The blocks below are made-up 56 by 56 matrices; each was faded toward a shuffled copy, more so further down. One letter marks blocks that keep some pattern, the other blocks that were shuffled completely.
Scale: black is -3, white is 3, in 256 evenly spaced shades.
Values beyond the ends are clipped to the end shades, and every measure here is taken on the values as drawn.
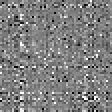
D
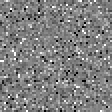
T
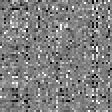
D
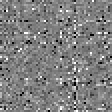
D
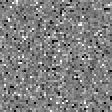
T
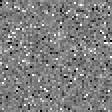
T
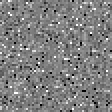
T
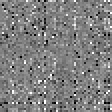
D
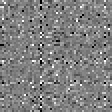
D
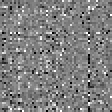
D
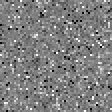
T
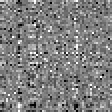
D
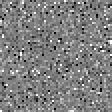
T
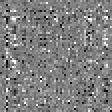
D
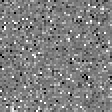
T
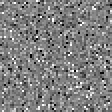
T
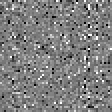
D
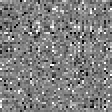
D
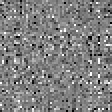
D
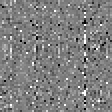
D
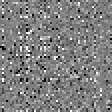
D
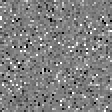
T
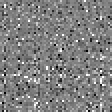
D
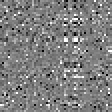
D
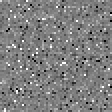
T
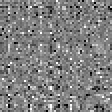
D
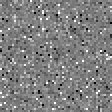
T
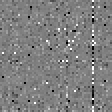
D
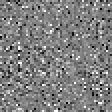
D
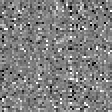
D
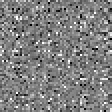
D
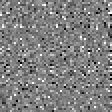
D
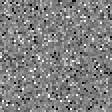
T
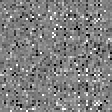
D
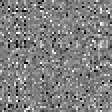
D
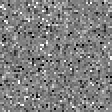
T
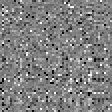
D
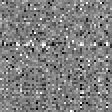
D
